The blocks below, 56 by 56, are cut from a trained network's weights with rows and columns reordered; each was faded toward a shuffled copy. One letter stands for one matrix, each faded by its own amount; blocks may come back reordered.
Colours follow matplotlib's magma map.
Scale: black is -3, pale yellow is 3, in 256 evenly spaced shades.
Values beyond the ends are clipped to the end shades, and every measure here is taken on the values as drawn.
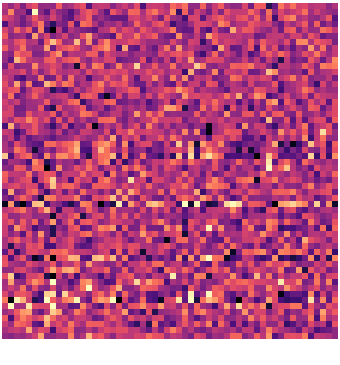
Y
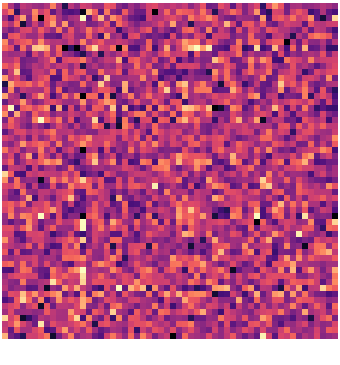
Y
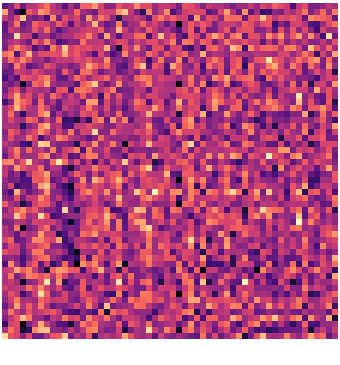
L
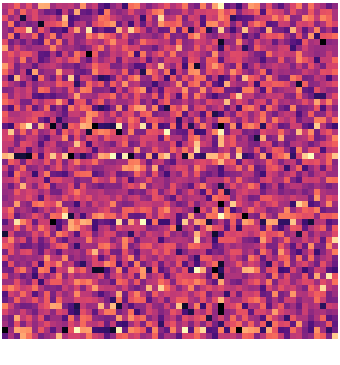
Y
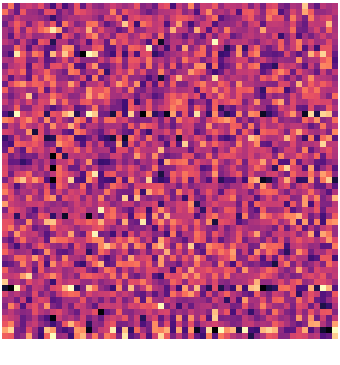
Y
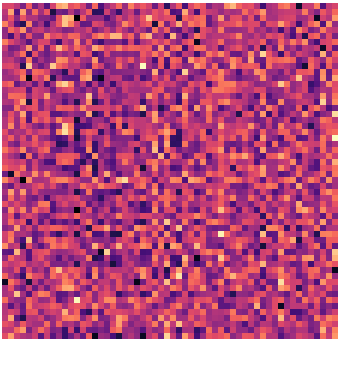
L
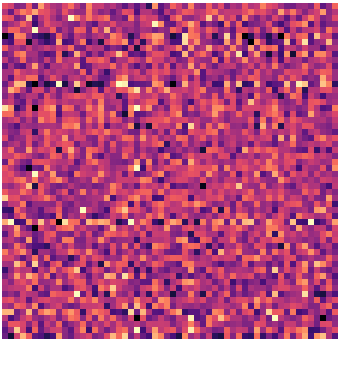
Y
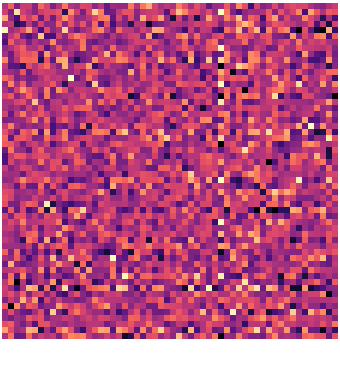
Y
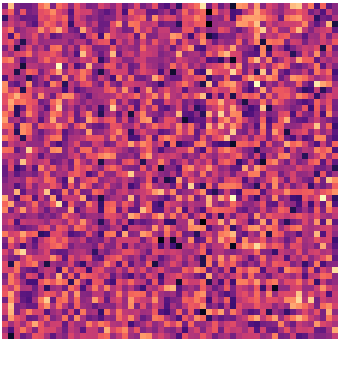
L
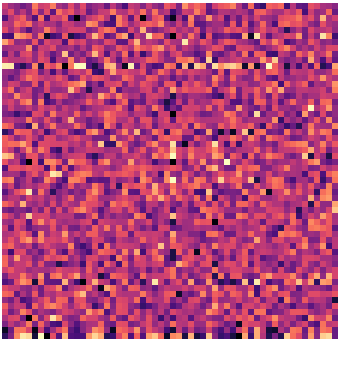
Y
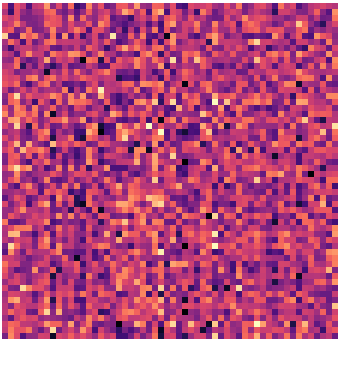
L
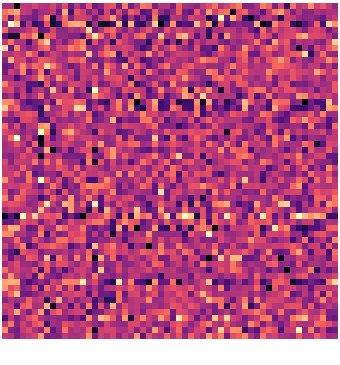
Y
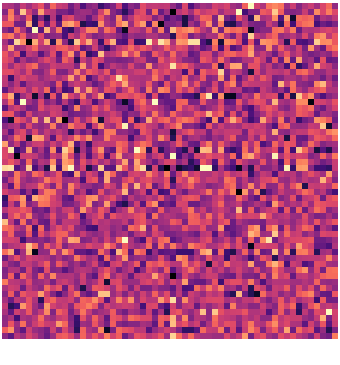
Y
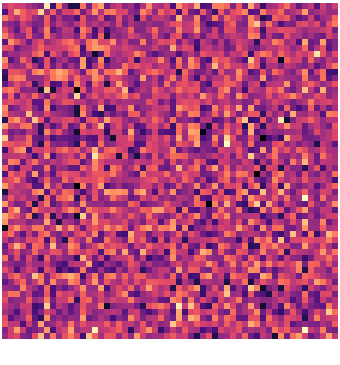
L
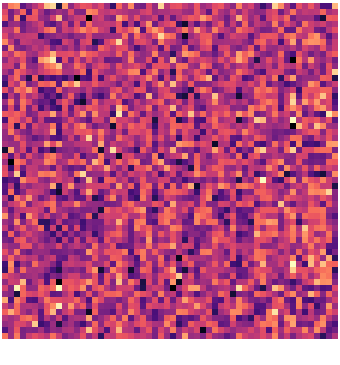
L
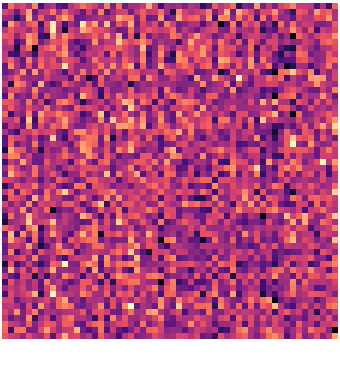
L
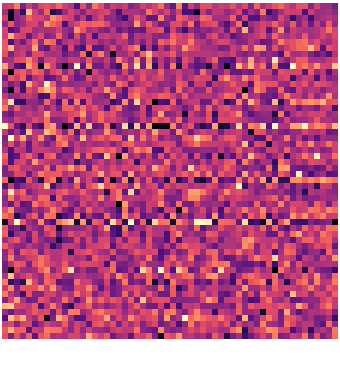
Y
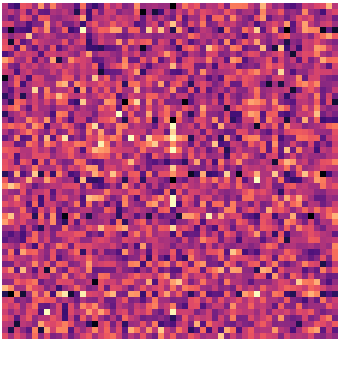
Y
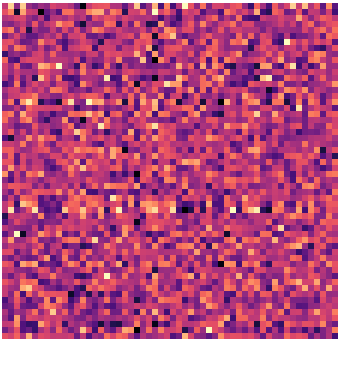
Y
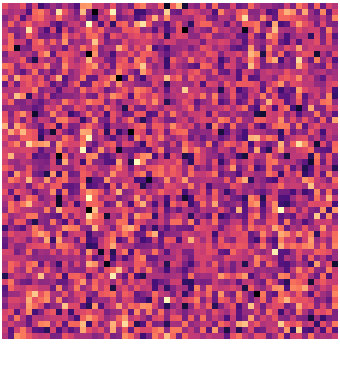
L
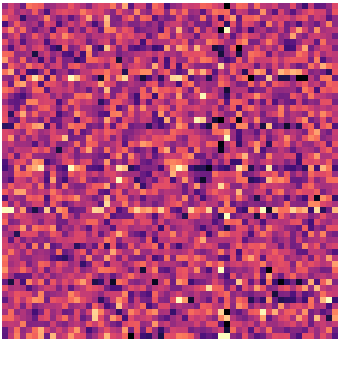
Y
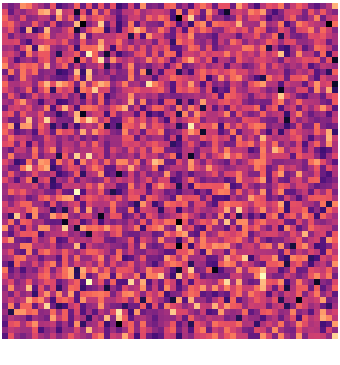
L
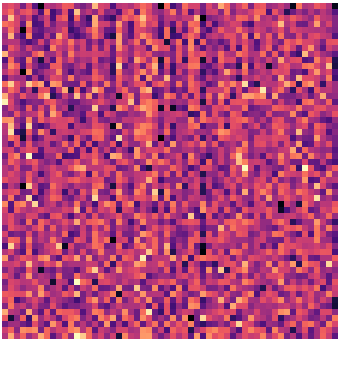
L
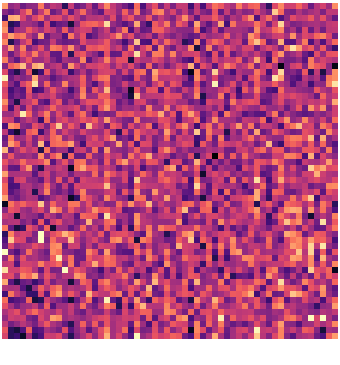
L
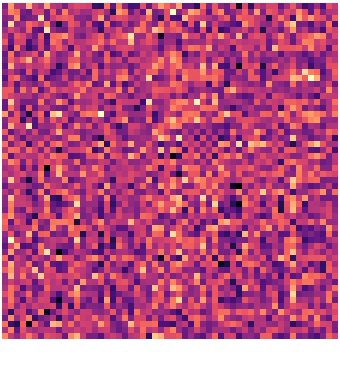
L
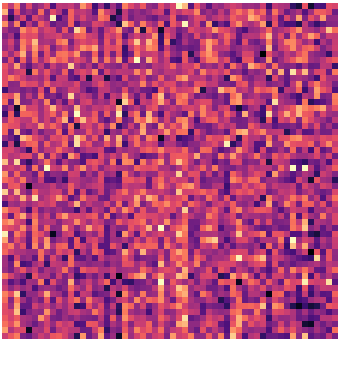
L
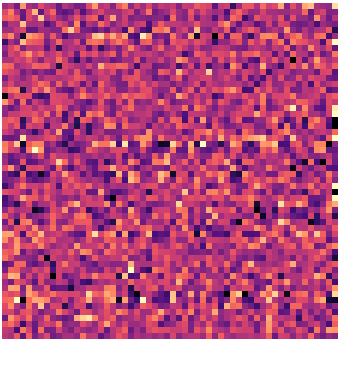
Y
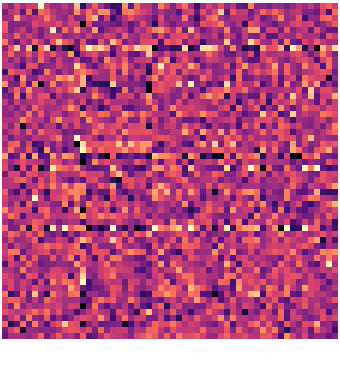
Y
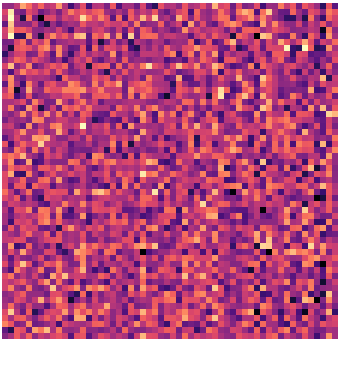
L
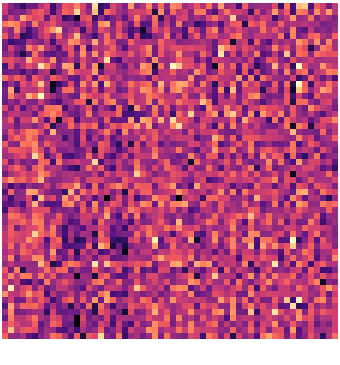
L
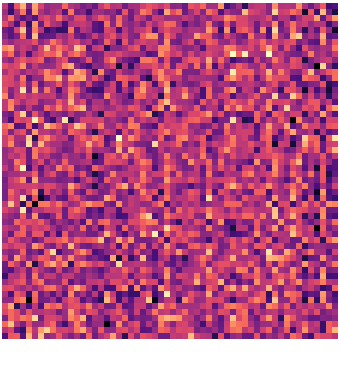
L
